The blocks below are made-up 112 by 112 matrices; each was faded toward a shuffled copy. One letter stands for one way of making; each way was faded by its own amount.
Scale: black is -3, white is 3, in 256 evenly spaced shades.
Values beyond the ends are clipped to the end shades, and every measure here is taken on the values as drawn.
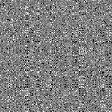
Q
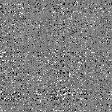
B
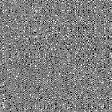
Q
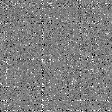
B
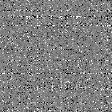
B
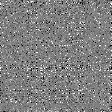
B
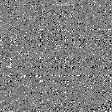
B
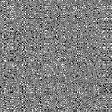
Q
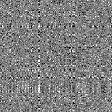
Q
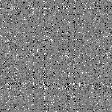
B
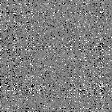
B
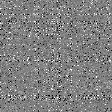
B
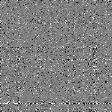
B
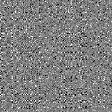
Q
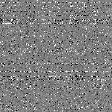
B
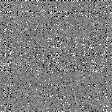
B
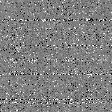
B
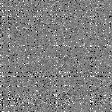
B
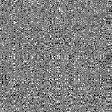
Q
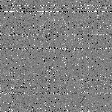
B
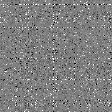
B
